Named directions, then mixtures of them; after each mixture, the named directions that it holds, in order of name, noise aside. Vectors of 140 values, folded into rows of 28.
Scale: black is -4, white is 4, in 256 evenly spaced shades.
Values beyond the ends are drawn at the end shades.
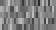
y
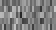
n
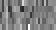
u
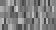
y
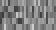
n, y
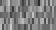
n, y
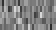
n, u, y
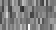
u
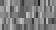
y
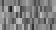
n, u, y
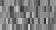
u, y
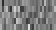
n, u, y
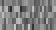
n, u, y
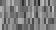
y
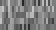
u, y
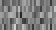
n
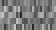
n, y
